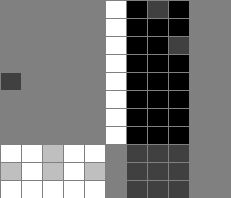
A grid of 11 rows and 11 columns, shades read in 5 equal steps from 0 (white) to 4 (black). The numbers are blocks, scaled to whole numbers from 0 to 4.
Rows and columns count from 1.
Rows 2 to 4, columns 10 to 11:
2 2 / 2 2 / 2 2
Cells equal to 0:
19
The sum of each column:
18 16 18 16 17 6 41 40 40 22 22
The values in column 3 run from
0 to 2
